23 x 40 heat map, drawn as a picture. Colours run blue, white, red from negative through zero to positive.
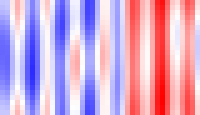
Stripes: upright, repeating 7 times. Lone odd cells: none. Ninth with the highest average: bottom right. Average level on the scale: 50%. Ninth with the lowest average: middle left.
